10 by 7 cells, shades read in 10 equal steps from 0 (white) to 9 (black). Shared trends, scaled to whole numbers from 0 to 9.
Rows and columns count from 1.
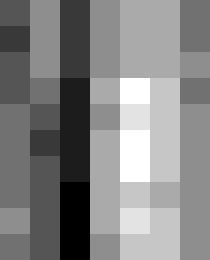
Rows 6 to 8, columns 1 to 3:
5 7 8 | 5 6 8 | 5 6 9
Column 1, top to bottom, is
6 7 6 6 5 5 5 5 4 5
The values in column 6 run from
2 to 3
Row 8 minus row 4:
-1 1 1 0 2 1 -1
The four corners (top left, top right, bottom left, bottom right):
6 5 5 4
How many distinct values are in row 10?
5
